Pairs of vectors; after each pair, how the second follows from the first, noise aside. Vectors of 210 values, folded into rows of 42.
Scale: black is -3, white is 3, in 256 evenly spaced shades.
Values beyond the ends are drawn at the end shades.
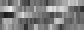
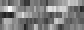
copied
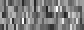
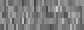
shrunk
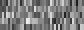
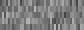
shrunk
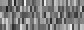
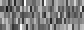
copied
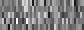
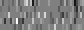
partly zeroed
